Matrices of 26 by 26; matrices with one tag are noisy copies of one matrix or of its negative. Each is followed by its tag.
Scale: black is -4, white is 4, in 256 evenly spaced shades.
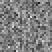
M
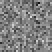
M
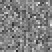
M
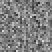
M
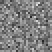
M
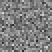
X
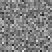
X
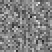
M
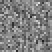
M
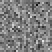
M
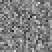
M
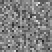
M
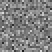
X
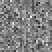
M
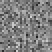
M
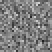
M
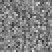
M
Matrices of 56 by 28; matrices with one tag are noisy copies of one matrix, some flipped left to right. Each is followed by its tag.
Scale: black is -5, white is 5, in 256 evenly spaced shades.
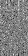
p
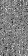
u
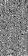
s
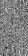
u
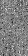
u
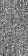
u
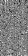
s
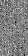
u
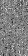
u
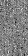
u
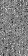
u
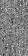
u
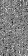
u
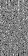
p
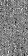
u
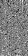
s
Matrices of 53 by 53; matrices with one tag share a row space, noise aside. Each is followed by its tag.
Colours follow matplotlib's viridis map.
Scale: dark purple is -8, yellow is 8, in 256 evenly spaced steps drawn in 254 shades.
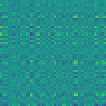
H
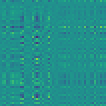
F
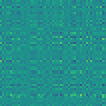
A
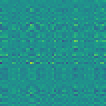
H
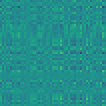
A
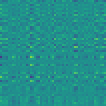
H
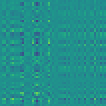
F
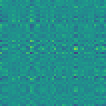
H
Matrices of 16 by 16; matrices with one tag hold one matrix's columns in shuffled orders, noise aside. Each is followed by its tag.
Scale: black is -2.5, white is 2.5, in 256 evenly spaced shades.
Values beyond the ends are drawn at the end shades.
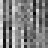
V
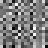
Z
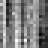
V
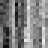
V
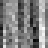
V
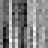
V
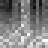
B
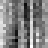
V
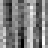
V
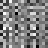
Z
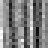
V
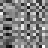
Z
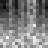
B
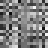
Z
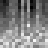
B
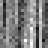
V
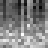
B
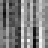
V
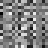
Z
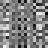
Z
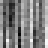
V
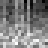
B
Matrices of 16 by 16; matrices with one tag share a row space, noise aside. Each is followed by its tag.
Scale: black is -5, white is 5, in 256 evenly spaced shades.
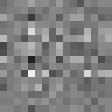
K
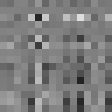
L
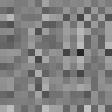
L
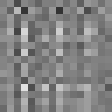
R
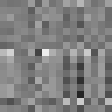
L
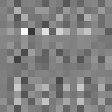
R
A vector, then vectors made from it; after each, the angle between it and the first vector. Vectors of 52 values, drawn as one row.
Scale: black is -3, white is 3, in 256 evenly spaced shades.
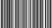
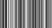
orthogonal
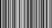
partly opposed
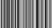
partly aligned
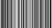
partly aligned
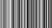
partly opposed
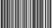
nearly parallel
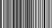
partly opposed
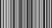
nearly opposite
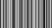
nearly opposite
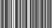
partly aligned
